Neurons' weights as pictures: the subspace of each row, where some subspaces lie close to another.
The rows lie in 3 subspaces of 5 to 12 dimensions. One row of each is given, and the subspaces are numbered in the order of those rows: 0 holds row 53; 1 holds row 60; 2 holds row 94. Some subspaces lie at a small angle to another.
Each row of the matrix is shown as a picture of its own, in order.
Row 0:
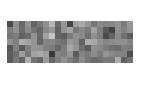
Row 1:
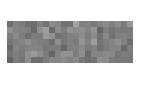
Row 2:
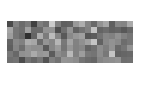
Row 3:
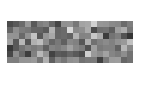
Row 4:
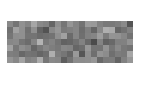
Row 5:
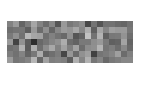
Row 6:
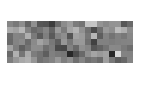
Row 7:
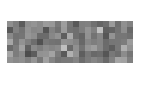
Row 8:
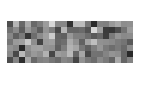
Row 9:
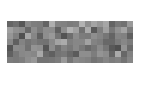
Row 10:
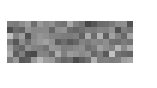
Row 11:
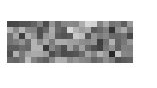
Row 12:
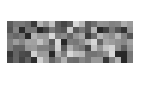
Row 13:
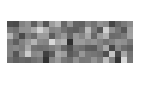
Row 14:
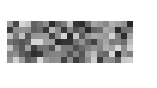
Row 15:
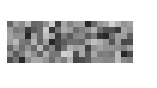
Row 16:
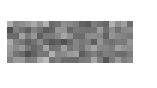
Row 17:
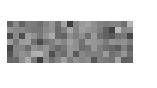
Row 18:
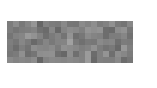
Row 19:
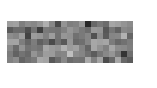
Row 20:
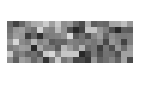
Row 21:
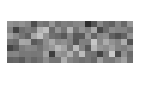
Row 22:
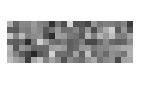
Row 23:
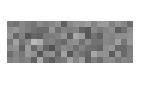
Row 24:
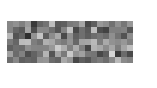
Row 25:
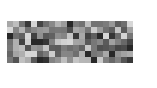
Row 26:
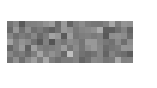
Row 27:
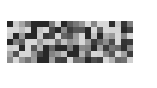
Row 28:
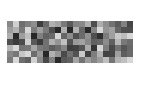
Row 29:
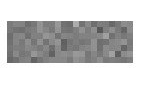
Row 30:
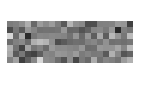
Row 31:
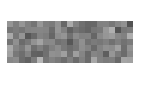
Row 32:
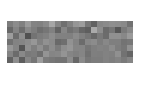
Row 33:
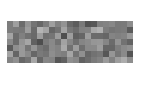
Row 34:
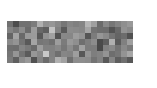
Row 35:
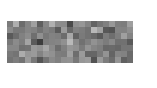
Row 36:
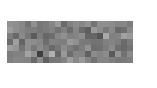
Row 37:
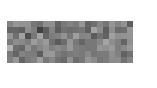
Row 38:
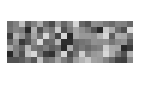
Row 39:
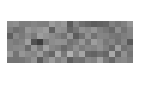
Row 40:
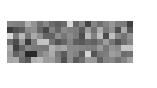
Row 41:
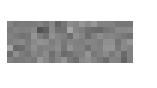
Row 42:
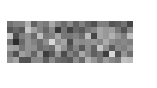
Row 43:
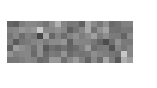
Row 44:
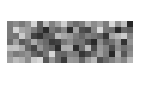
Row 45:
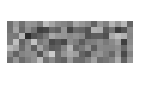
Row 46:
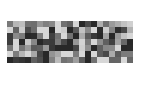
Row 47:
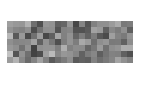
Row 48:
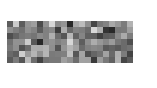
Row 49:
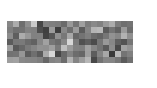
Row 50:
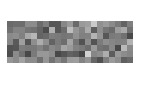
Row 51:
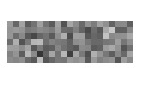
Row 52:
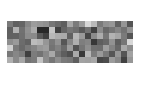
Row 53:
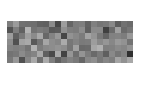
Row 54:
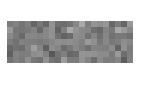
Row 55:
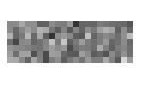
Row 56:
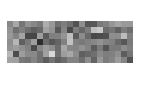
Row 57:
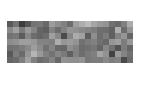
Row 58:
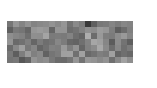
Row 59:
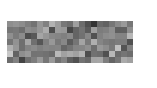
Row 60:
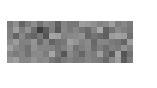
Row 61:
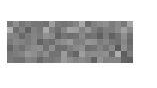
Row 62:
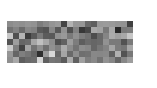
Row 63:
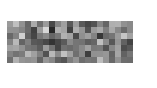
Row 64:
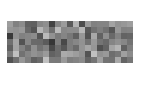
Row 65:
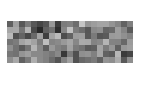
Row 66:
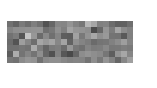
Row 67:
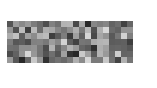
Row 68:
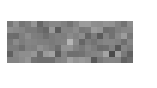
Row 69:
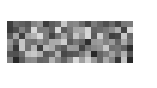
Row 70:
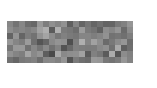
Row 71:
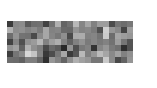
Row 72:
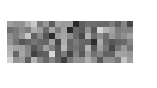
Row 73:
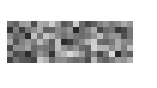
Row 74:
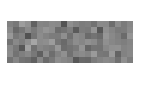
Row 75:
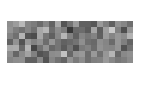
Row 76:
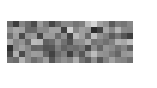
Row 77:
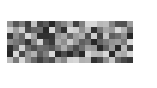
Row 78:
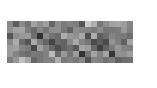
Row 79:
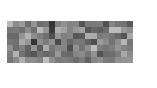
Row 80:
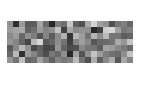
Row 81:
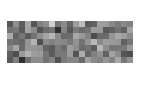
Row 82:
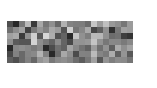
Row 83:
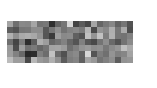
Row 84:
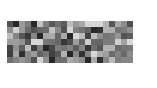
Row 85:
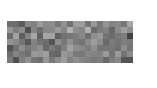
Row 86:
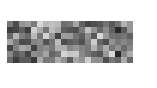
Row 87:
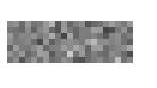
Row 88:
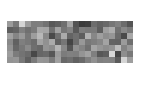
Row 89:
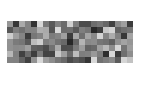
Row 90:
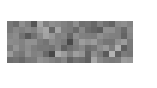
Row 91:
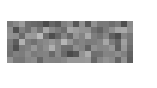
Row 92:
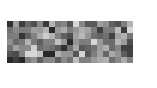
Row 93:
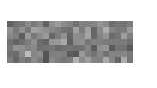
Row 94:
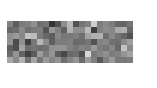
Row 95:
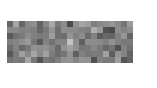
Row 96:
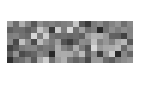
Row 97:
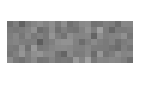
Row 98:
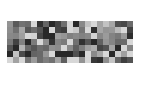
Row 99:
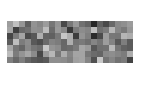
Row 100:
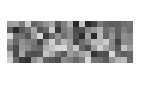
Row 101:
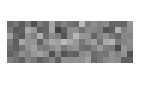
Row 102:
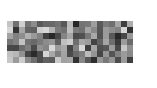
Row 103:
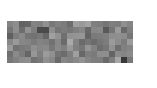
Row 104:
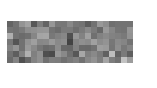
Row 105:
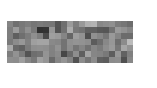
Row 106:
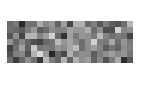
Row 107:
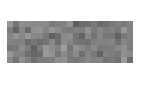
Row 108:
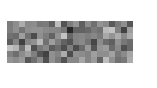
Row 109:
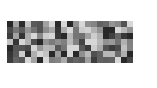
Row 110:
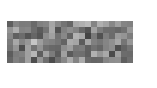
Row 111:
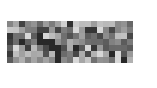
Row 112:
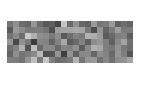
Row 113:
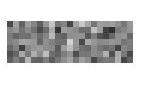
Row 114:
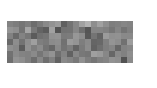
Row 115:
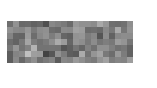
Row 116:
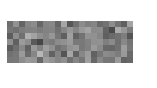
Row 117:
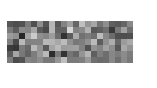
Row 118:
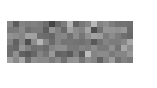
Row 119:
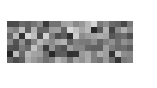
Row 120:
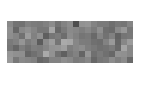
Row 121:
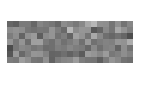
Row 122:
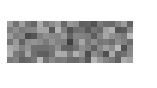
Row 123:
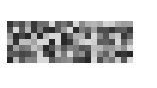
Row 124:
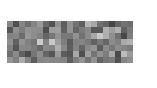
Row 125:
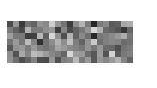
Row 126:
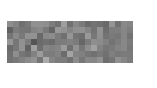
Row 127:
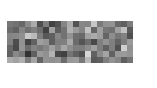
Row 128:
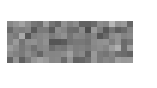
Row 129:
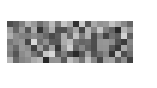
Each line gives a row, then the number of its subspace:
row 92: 0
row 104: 0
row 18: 2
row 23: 2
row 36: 2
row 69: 0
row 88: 0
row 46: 0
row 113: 2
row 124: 0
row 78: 1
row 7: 1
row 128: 0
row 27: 1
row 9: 0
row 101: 0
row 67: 1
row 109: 2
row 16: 1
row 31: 2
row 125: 1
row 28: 0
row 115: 0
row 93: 0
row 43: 1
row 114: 0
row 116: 2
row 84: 2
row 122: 2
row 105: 1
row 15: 0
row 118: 2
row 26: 1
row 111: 0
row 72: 1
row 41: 1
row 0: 2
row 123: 1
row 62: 2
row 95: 2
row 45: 0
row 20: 0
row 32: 2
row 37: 0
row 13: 0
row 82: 0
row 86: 1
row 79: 1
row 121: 2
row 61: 0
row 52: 1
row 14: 0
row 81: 0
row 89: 2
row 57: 0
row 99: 0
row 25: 2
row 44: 0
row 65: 1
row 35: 2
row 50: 2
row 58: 1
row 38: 1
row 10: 2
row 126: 1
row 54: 0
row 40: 2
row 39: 2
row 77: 2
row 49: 2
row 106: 0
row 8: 2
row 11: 1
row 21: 1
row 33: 1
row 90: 2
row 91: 0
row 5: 0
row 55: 0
